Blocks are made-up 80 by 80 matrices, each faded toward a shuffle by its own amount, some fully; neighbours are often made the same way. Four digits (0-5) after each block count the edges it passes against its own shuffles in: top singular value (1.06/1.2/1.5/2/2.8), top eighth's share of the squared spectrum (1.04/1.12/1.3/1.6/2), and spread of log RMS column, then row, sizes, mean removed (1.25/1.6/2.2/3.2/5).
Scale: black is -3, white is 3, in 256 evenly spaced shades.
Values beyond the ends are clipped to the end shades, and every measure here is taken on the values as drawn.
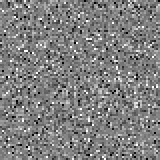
3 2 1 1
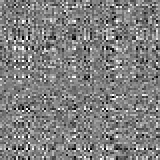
5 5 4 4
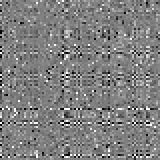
5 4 3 3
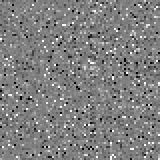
2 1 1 0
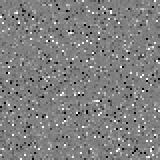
0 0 0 0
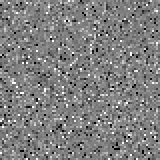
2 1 0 0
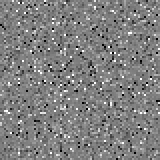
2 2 1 0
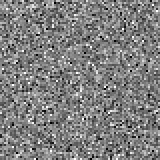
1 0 0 0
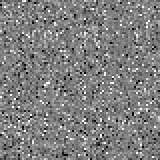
3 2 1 0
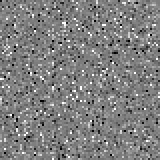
1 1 0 0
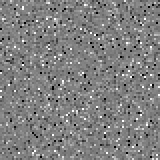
0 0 0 0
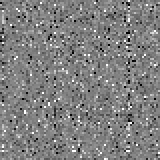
3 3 1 0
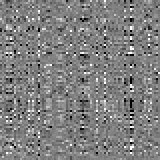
5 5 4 3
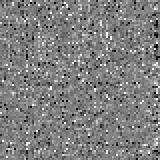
3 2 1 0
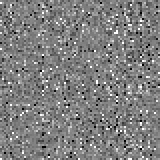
3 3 2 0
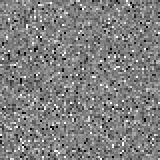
0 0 0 0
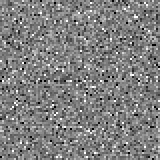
0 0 0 1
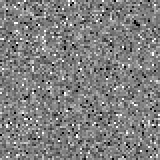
0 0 0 0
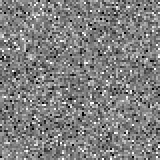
0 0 0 0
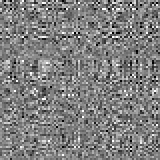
4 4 3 3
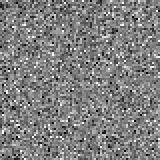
2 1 0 0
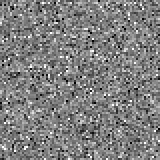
0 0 0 0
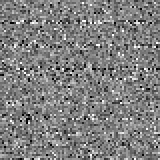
1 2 0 3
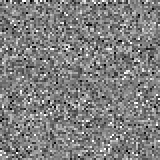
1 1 0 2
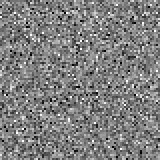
0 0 0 1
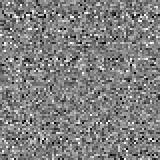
1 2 0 3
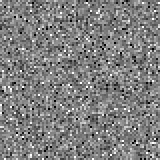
1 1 0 0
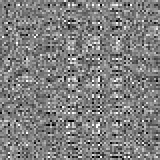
5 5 3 3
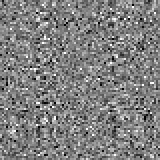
4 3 2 2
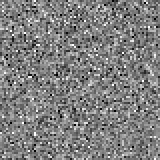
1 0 0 0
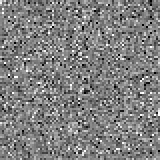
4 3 1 1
